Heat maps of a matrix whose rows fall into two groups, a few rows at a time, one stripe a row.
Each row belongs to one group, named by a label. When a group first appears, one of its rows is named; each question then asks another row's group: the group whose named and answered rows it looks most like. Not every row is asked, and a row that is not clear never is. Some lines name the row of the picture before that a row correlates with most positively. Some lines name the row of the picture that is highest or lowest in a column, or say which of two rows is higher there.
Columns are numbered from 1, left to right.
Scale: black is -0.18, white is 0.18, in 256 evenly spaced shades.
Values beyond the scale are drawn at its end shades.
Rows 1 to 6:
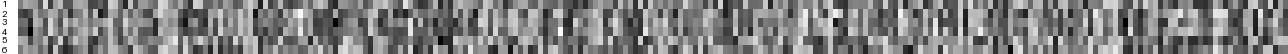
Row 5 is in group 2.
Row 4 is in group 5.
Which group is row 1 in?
2
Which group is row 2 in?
5
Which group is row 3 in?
5
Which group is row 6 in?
2
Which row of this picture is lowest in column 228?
5
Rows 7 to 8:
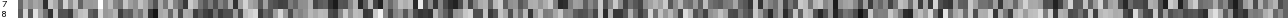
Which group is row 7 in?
5
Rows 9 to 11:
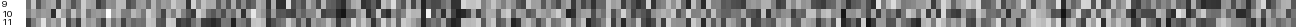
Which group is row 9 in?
2
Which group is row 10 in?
5
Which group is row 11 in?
2
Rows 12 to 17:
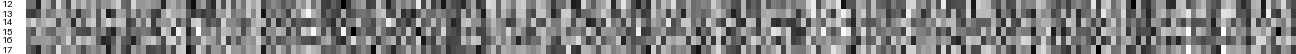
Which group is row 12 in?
5
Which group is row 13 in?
5
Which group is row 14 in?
2
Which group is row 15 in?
5
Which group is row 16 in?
2
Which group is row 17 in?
5
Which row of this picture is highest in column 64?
15
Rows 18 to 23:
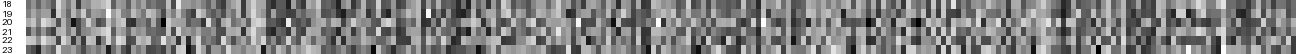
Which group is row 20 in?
2
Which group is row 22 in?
2
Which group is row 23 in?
5
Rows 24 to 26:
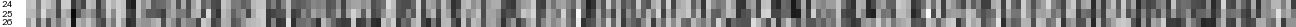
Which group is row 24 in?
2
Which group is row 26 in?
2
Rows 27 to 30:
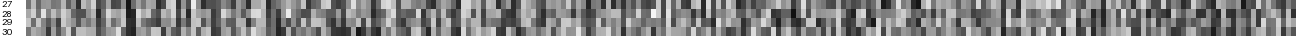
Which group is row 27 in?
2
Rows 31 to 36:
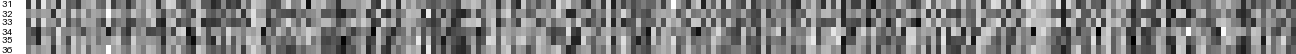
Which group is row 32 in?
5
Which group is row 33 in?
2
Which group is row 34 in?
5
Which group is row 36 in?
5
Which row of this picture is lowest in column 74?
34
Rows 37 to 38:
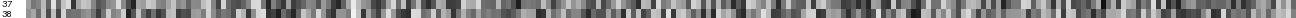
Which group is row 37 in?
2
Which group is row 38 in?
2
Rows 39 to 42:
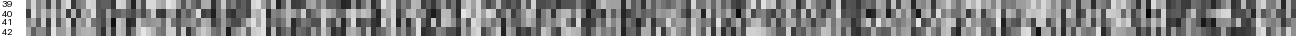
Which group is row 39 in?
2
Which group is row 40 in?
2
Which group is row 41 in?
2
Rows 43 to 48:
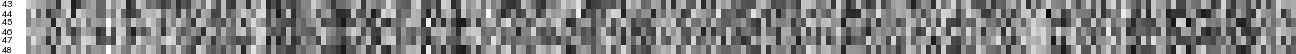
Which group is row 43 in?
2
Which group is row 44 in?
2
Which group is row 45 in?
5
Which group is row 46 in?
2
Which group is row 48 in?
5
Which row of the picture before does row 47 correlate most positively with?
39
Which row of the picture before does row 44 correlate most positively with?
41
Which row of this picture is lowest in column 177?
43
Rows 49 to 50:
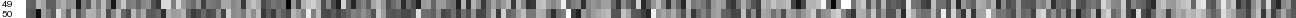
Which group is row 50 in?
5
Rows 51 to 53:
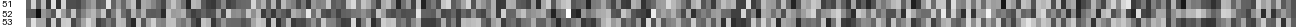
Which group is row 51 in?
2
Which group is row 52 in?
5
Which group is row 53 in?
2
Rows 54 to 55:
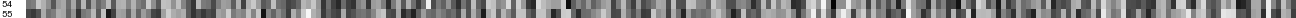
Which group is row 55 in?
5
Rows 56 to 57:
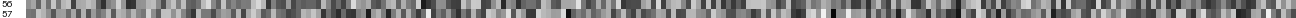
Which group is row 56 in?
2
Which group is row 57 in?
5
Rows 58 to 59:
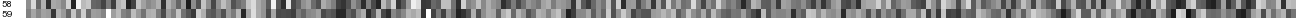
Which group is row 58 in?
2
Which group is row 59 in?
5
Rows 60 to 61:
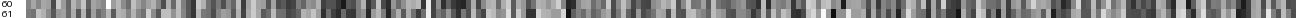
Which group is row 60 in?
5
